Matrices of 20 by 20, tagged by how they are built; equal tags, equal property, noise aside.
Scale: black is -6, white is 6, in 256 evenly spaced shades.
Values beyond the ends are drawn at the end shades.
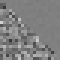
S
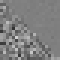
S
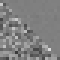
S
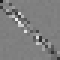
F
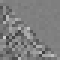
S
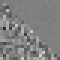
S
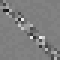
F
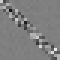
F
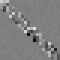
F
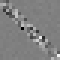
F
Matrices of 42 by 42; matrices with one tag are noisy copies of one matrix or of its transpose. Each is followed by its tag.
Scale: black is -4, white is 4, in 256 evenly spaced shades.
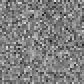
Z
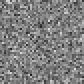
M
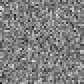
M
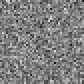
M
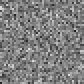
M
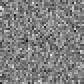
M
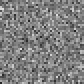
M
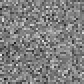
Z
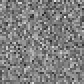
Z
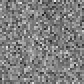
Z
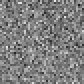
Z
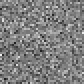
Z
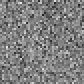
Z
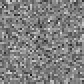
M
